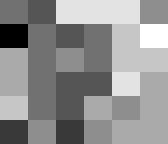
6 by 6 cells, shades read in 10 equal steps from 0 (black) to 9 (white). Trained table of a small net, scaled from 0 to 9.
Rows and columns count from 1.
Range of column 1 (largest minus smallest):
7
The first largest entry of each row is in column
3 6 5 5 1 5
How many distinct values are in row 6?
3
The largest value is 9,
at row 2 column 6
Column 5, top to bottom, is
8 7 7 8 5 6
